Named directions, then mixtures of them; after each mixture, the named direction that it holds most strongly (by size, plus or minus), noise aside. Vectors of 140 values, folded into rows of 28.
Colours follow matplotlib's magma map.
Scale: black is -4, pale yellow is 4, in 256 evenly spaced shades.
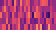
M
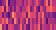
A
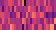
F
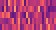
A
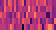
F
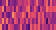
A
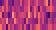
A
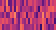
A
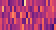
F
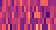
M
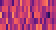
M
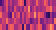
F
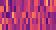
A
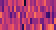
F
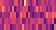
F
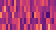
M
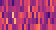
A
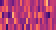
A
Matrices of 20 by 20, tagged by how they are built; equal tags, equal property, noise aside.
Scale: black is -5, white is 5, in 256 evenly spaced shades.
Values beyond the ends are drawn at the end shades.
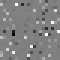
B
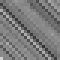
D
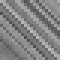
D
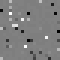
B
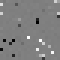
B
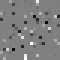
B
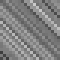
D
